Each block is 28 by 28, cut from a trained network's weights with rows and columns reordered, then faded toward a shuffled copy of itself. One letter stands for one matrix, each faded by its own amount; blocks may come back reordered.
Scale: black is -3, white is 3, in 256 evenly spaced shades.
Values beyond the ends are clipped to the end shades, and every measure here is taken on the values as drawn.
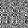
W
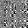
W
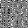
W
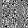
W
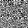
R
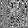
W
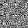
R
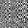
W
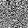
R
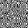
W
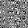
W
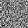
R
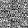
R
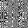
W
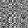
W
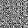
R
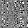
W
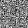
R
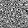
R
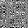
W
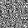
R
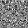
R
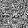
R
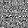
R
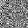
W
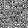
R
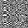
W
